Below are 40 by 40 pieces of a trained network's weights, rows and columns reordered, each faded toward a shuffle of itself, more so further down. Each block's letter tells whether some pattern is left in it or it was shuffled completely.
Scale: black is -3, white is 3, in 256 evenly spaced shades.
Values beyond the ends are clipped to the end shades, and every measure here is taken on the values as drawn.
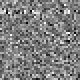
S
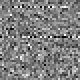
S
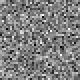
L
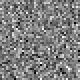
L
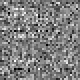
S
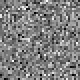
S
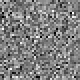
S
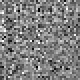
S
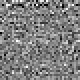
S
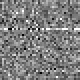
S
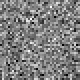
S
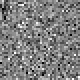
L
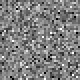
L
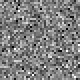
L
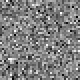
L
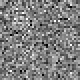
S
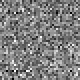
S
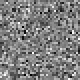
S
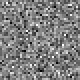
L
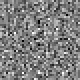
S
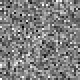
L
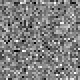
S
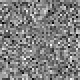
S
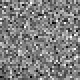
L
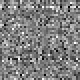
S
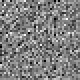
L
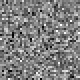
S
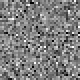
S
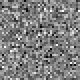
S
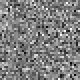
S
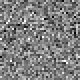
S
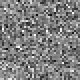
L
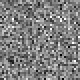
S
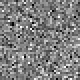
L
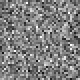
S
